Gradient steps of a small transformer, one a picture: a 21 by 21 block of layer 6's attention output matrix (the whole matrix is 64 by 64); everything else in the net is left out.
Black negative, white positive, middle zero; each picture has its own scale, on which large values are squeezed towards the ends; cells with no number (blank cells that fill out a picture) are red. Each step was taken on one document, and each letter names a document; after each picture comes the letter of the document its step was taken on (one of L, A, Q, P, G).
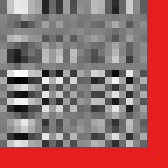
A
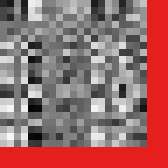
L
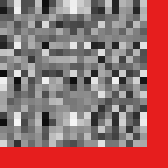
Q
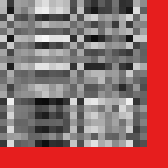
L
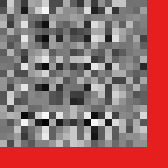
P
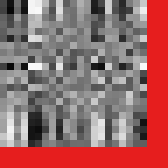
L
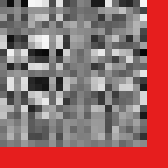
L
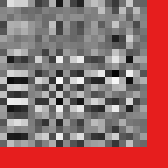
A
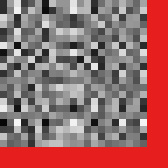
Q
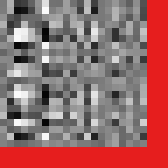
P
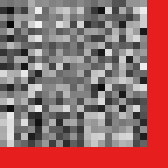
L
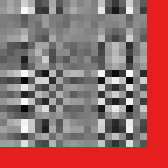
A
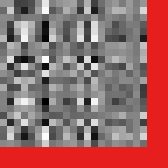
P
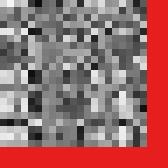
L
